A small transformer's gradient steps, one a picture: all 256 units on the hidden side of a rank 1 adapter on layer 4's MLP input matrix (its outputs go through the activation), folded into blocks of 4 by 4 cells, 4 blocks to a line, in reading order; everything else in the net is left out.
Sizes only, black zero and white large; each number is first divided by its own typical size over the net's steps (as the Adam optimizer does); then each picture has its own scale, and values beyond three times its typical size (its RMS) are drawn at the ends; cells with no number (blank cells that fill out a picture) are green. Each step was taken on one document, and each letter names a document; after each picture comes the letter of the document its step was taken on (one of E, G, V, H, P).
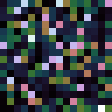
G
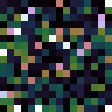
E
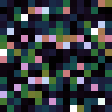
E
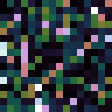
E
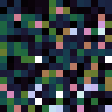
E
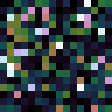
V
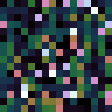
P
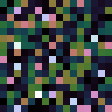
G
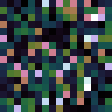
P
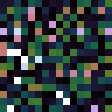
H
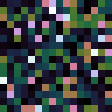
P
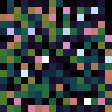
E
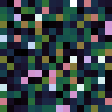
P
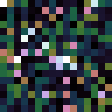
G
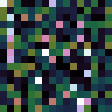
G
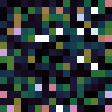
E
